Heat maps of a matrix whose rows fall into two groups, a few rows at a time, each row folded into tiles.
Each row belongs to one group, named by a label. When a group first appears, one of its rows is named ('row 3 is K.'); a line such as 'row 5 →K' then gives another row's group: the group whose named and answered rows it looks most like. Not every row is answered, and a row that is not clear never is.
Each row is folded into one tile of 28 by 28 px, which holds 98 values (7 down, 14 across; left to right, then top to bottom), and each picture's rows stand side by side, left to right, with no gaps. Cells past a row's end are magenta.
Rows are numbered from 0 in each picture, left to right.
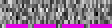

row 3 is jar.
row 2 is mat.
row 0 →jar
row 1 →mat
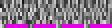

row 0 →mat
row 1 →mat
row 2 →mat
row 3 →mat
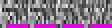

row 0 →jar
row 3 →mat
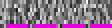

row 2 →mat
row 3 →jar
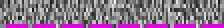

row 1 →mat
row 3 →mat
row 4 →jar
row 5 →mat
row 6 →jar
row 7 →mat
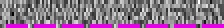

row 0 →jar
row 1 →mat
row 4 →jar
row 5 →mat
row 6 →jar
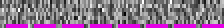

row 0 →mat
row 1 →mat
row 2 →mat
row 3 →jar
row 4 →jar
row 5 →jar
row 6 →jar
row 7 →mat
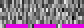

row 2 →jar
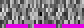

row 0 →mat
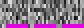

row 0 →jar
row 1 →jar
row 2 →mat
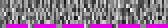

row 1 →mat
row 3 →mat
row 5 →mat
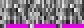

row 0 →jar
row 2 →jar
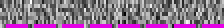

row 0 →mat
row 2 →jar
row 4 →jar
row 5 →jar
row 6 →mat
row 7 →mat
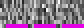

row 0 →mat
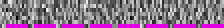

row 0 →jar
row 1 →jar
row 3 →jar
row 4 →mat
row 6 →mat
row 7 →mat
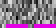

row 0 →jar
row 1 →mat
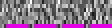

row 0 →mat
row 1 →jar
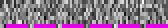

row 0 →mat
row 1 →jar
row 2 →jar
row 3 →mat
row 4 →jar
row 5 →jar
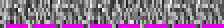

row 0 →jar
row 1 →mat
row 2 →jar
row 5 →mat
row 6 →jar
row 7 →jar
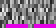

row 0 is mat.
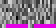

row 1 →mat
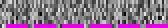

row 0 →jar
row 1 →jar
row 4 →jar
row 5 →mat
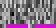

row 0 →jar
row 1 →mat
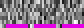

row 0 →mat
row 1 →jar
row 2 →mat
